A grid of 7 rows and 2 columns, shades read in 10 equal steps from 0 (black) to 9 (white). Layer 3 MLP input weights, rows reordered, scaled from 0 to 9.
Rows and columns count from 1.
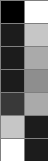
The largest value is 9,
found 2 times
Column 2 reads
9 7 6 5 6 1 1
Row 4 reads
1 5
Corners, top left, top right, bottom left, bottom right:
0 9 9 1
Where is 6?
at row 3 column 2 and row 5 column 2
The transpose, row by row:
0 1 1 1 2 7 9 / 9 7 6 5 6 1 1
